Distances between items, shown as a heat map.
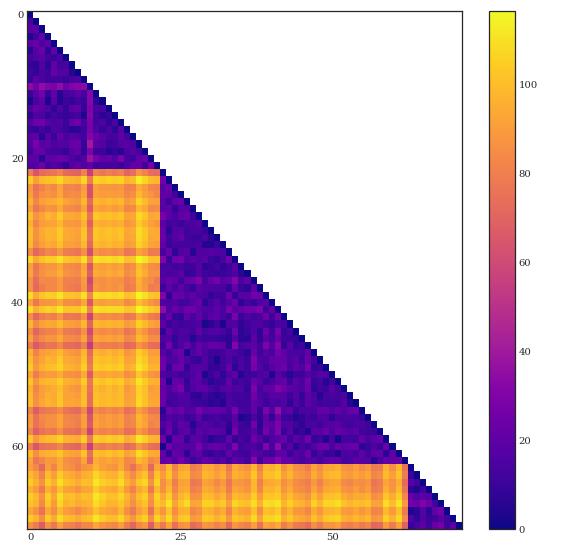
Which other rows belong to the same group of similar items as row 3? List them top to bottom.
0, 1, 2, 4, 5, 6, 7, 8, 9, 10, 11, 12, 13, 14, 15, 16, 17, 18, 19, 20, 21
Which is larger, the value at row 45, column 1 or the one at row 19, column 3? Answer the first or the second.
the first
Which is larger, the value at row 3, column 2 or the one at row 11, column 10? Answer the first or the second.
the second
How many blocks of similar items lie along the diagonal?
3
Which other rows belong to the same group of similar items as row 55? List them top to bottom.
22, 23, 24, 25, 26, 27, 28, 29, 30, 31, 32, 33, 34, 35, 36, 37, 38, 39, 40, 41, 42, 43, 44, 45, 46, 47, 48, 49, 50, 51, 52, 53, 54, 56, 57, 58, 59, 60, 61, 62
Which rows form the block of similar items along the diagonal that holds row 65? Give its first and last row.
63 to 71
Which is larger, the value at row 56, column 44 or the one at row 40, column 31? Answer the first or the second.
the second
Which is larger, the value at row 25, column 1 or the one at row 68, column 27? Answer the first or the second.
the second
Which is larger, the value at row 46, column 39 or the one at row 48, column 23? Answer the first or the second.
the first
